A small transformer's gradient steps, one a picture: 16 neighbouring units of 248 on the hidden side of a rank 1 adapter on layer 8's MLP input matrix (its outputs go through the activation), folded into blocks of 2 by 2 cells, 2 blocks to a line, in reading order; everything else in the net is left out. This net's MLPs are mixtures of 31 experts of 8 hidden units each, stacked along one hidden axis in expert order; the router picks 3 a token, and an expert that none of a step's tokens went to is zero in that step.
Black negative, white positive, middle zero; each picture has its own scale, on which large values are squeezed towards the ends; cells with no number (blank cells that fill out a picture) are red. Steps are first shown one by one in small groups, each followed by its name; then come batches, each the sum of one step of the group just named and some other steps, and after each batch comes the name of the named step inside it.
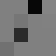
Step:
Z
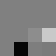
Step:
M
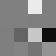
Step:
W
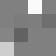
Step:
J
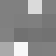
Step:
J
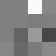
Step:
W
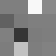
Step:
Z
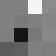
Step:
Z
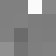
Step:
J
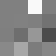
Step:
W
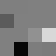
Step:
M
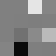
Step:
M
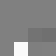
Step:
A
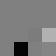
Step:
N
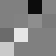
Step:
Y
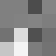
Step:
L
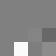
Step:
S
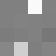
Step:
S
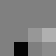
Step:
N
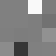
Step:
N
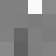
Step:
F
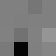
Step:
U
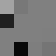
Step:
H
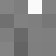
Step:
H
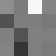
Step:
H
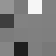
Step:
H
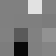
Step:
U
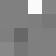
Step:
F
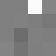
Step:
F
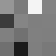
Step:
H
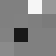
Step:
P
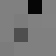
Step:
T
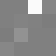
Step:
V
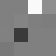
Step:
P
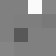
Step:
V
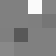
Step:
P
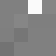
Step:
V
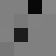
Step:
T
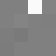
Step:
V
